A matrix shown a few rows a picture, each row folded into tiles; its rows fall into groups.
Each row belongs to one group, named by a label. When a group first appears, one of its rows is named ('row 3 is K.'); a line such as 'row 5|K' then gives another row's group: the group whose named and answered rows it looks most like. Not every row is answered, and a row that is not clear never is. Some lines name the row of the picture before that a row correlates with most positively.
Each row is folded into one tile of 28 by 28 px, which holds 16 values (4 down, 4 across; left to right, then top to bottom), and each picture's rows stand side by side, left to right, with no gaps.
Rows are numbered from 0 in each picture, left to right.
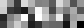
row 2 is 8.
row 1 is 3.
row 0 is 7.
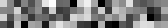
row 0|8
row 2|7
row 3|8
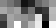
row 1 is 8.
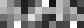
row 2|8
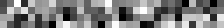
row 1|8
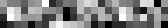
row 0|3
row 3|8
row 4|3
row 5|8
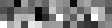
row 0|7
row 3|3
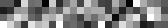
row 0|7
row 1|7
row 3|8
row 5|3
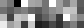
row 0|7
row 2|3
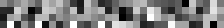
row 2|8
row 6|7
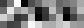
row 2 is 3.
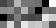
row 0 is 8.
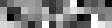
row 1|8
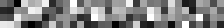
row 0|7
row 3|3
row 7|8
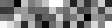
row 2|8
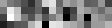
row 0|3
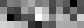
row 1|3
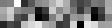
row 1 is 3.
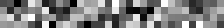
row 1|8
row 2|7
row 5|7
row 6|8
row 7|7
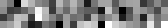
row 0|7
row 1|3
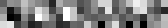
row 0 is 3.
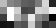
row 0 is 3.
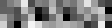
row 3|8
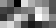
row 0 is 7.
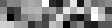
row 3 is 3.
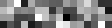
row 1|3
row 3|8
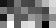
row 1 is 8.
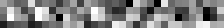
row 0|3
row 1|3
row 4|7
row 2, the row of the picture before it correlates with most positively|0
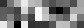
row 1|3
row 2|7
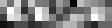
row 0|3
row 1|3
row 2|7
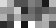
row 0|8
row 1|7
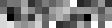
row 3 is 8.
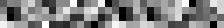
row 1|8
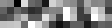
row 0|7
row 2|3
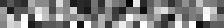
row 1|3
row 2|8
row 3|7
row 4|7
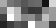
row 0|3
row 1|7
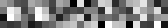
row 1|3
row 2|7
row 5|8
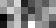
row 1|7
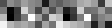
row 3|8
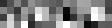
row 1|3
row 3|3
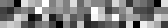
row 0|7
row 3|3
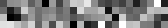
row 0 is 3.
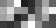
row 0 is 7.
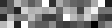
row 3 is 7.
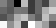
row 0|7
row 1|7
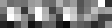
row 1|3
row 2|3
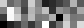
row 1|8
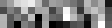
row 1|8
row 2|3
